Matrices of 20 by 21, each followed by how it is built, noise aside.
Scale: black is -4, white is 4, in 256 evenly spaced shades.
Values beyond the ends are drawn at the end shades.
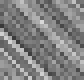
Toeplitz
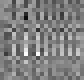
low rank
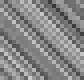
Toeplitz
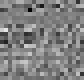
low rank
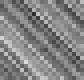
Toeplitz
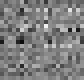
low rank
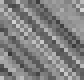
Toeplitz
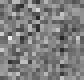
low rank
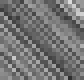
Toeplitz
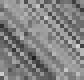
Toeplitz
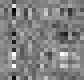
low rank
